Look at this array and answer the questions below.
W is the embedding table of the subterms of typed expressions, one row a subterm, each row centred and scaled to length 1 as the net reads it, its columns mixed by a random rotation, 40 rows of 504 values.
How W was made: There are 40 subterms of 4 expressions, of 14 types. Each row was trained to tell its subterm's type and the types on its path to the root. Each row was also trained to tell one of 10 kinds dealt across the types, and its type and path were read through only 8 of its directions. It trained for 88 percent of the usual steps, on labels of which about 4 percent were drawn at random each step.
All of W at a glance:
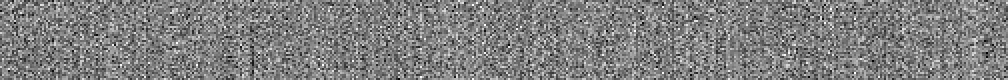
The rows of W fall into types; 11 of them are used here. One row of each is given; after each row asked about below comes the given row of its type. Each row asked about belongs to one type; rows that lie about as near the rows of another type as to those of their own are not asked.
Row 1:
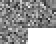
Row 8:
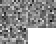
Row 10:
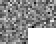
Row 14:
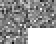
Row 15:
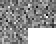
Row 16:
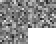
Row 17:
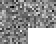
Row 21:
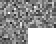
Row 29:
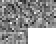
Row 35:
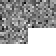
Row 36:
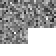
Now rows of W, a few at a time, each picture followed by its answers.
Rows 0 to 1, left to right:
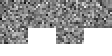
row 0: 35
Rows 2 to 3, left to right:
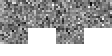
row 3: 8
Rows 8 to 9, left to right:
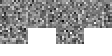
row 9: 8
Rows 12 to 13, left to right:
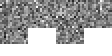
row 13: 15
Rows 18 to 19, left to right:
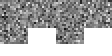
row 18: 8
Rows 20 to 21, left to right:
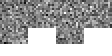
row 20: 35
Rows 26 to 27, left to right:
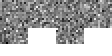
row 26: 21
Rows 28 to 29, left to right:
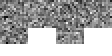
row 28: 21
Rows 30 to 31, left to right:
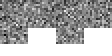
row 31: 15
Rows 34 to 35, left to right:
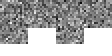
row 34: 29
